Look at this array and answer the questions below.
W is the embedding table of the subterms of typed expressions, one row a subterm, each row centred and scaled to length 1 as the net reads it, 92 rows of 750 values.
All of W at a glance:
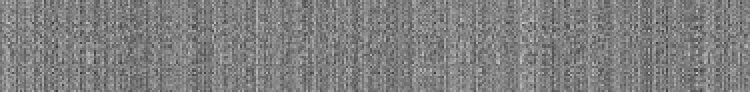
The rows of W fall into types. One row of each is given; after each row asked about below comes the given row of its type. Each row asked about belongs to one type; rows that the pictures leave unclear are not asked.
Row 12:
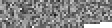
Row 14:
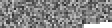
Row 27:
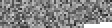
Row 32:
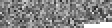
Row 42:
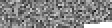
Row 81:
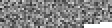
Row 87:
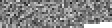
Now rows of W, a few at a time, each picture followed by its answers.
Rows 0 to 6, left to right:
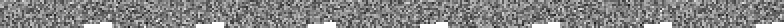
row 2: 14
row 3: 81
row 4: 27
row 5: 81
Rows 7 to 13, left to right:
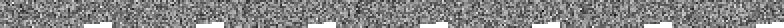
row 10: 12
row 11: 42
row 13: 87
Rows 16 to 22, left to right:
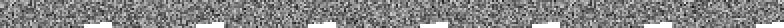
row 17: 27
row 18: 14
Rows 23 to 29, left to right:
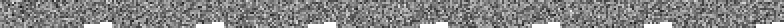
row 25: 27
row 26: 87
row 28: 87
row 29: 81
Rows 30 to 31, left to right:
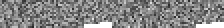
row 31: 14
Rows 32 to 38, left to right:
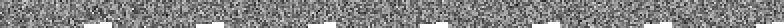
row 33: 12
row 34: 42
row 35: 81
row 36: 42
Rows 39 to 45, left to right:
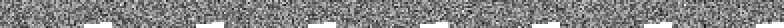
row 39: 27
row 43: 87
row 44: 32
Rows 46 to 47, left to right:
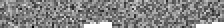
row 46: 32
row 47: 32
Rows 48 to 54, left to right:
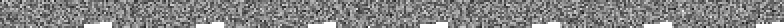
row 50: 42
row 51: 12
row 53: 42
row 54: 87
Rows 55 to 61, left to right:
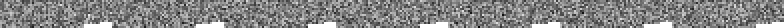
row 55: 87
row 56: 14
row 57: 81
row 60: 42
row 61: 87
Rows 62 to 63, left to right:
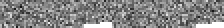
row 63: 27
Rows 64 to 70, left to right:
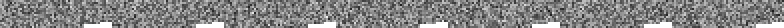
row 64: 81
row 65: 32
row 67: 14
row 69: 32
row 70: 27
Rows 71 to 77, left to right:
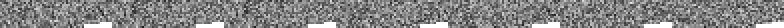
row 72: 12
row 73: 12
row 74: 81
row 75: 27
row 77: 42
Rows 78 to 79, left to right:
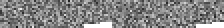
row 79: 81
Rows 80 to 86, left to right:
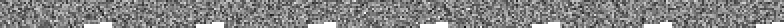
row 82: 14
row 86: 81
